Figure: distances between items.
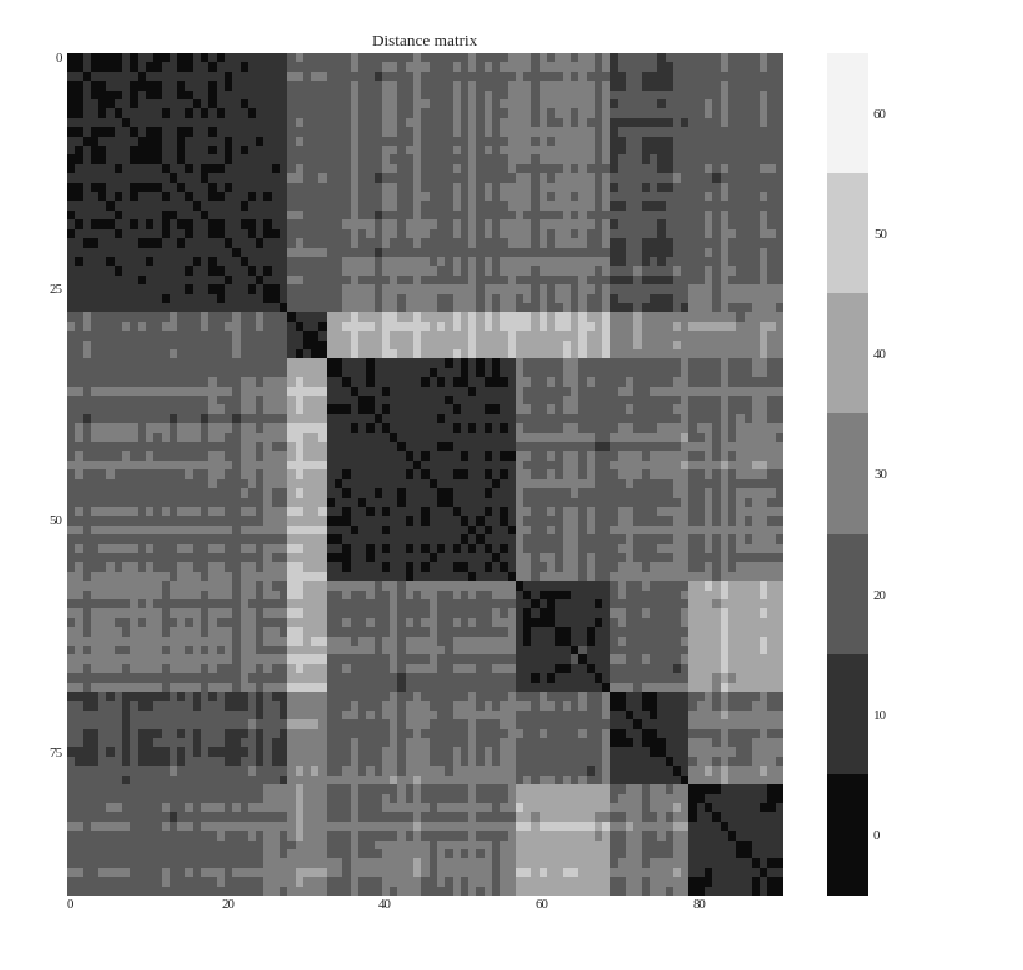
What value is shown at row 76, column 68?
30
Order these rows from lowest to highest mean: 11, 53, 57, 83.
11, 53, 57, 83
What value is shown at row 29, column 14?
20
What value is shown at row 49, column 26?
30
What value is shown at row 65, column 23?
30
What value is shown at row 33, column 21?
20
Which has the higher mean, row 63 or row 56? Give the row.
63
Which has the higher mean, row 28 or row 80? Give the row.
28
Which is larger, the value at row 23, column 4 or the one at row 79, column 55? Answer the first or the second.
the second
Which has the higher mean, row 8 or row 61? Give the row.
61
